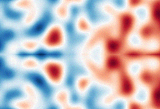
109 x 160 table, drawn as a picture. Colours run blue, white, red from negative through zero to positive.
The field is smooth, with broad soft blobs. No lone cell stands out from its neighbours. Values rise toward the right. No row or column stands out. On average the colour sits 50% of the way up the scale. It is mirror symmetric from top to bottom.
